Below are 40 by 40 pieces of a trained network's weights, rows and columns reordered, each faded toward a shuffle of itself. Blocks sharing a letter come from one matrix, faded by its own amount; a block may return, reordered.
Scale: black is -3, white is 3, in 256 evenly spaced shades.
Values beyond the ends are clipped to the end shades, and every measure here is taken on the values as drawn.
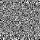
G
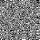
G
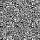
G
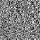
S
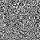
S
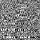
S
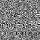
S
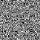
S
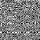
S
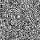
G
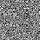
S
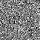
G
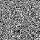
S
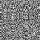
S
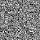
G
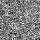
G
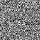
G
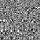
S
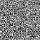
S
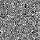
S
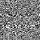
S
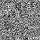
S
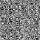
S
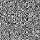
S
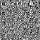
G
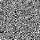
G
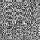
S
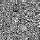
S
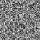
S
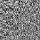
S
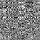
S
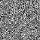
G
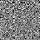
G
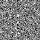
G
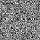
G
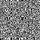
G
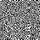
S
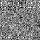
S
